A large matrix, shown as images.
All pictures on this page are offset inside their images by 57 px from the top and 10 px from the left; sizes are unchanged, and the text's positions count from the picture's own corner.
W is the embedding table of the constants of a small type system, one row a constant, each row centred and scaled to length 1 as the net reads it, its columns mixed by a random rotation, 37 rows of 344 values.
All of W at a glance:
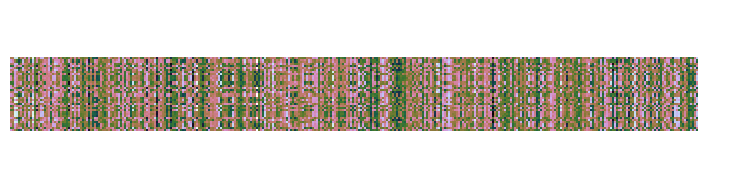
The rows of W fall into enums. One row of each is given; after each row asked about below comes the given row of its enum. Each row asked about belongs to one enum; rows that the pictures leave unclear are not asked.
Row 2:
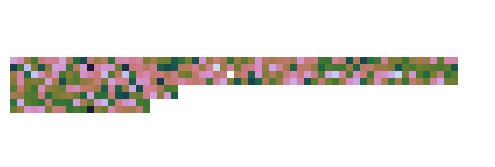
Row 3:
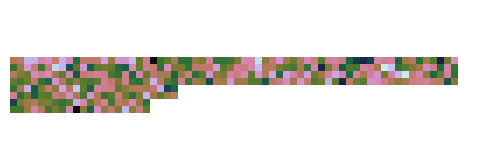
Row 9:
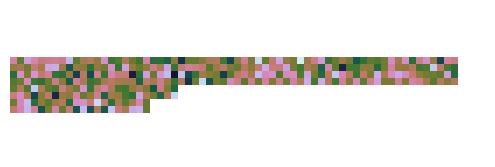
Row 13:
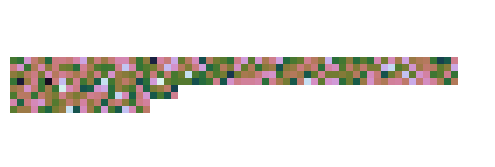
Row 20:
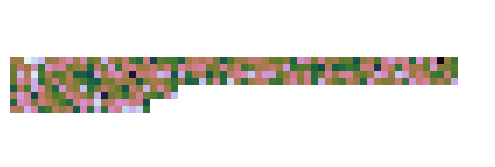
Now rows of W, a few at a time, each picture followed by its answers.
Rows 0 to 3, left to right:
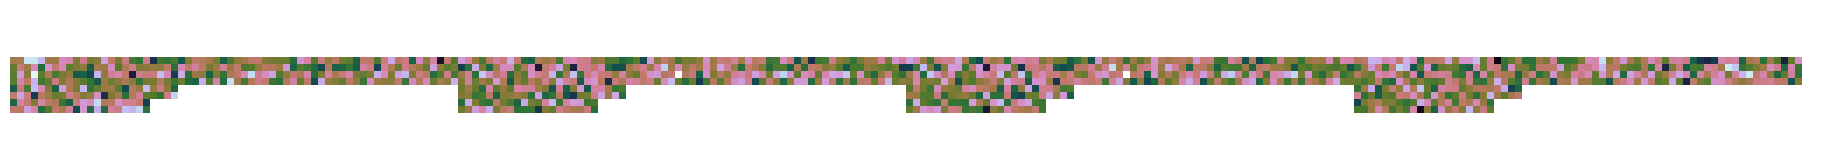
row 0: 20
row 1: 2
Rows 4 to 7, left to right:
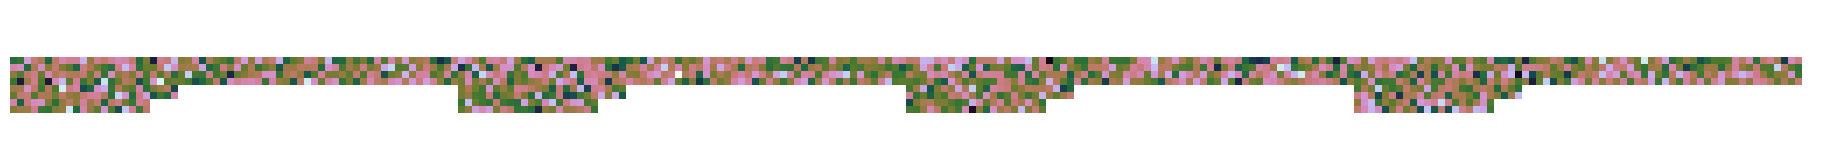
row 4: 13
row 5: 2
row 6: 3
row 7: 9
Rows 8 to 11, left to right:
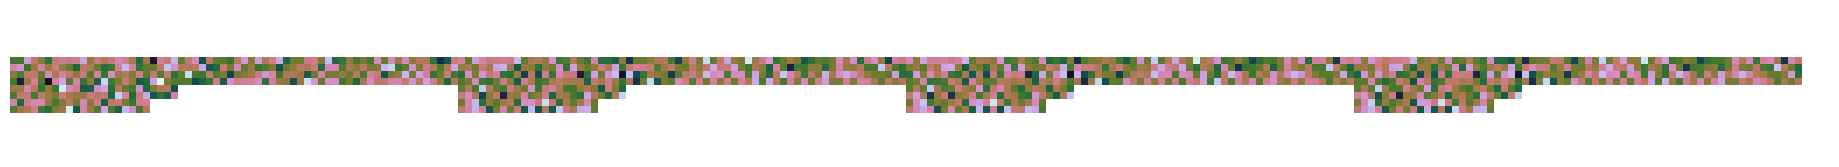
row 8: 13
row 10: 9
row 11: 9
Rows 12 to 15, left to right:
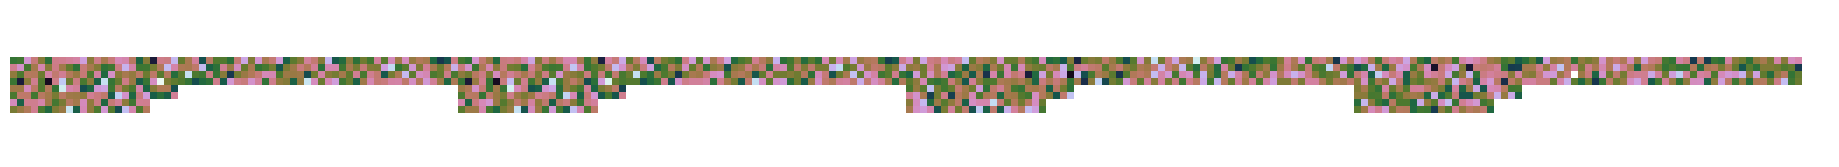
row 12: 13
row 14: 9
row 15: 2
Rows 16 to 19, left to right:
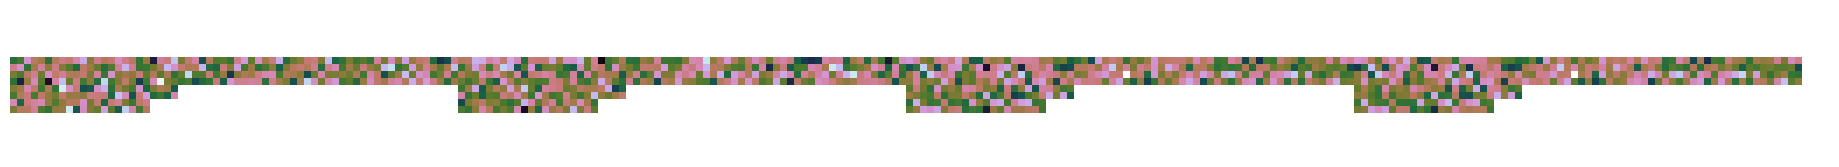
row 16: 13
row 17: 3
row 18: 2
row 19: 2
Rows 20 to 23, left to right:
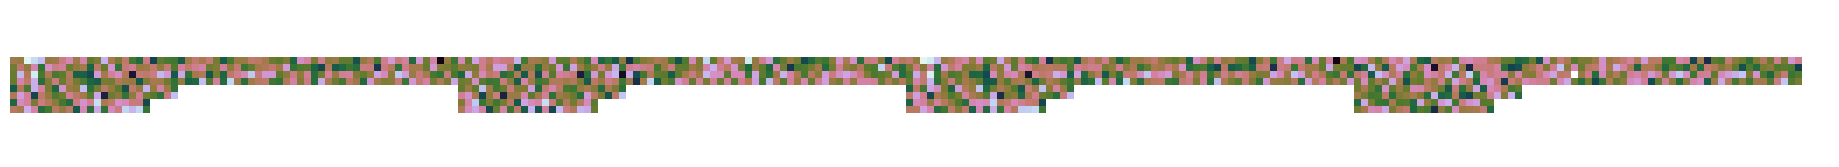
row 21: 9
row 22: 20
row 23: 2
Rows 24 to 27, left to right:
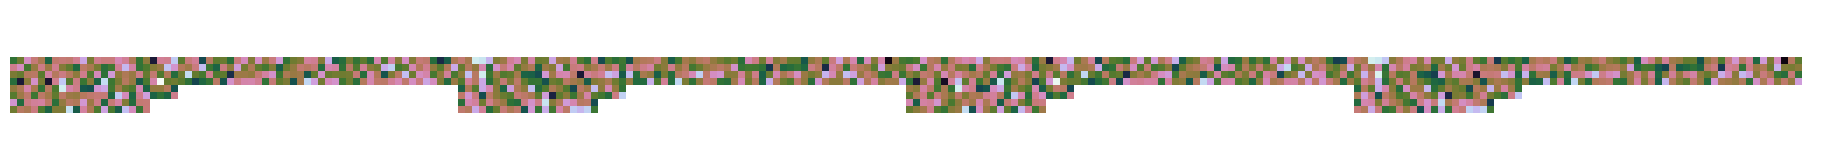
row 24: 13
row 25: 20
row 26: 13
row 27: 20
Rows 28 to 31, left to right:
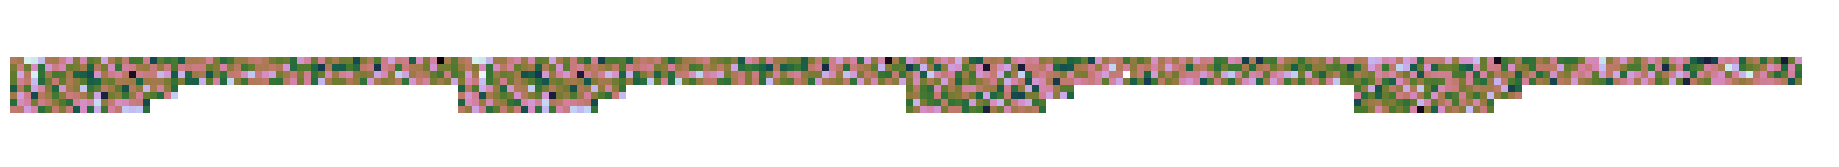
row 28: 20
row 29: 20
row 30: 2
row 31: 3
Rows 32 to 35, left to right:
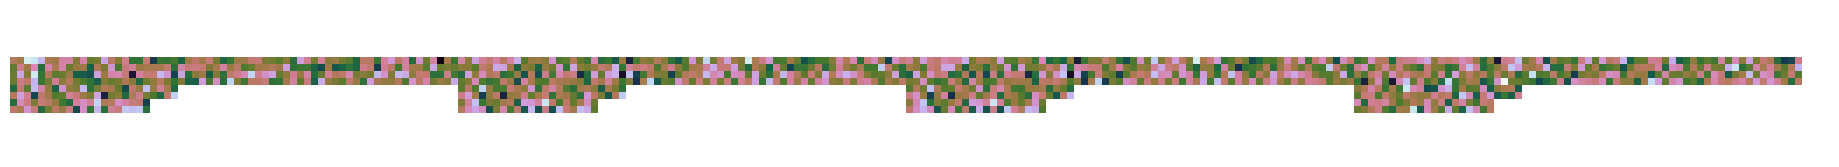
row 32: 20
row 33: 9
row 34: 9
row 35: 13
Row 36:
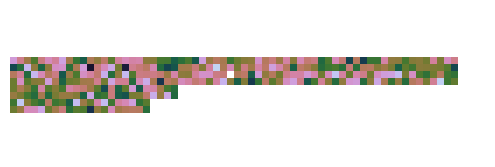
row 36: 2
